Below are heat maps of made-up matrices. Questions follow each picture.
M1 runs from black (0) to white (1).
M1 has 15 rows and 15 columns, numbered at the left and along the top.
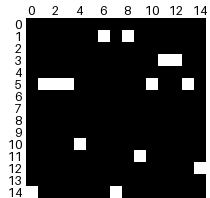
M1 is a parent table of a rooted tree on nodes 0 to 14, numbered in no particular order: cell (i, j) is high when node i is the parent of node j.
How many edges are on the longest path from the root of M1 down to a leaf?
4
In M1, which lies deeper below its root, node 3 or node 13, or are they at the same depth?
the same depth
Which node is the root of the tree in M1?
5
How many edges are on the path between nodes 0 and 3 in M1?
3
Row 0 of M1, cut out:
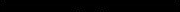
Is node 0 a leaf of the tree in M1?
yes
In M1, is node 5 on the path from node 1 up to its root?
yes
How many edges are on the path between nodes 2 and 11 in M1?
3
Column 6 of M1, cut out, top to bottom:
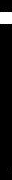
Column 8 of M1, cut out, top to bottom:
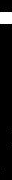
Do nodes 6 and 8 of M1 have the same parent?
yes
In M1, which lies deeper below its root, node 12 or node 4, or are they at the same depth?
the same depth
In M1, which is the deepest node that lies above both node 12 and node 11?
3
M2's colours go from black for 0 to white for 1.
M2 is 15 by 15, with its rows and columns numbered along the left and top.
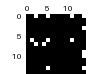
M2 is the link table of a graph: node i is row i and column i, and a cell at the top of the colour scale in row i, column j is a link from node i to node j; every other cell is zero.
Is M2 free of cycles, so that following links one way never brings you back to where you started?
yes
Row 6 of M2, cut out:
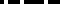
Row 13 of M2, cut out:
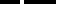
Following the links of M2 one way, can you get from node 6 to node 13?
no
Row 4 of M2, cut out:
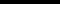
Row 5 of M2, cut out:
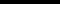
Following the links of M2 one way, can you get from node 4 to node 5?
no
